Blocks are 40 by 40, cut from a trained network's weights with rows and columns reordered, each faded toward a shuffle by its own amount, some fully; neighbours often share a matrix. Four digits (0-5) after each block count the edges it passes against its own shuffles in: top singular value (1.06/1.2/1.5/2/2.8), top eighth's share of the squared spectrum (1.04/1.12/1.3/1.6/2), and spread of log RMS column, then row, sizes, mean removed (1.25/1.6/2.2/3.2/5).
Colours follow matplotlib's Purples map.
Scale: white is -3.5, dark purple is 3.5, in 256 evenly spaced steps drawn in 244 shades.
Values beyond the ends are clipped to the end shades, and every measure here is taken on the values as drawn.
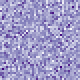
2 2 0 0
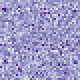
1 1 0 1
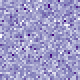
0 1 0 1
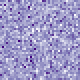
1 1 0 0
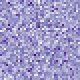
2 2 0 1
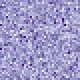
0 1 0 0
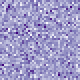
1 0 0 0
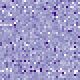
2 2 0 1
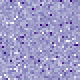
0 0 0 0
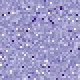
0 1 0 0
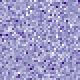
0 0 0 0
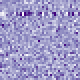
3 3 0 2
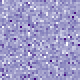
1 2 1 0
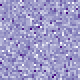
0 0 0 0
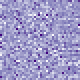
2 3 2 1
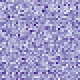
3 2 1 1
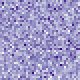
2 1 0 0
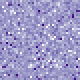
1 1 0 1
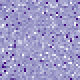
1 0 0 0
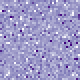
0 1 0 0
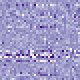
4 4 1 3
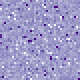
0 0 0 0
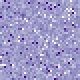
0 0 0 0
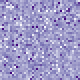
0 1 0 0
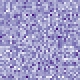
3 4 1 2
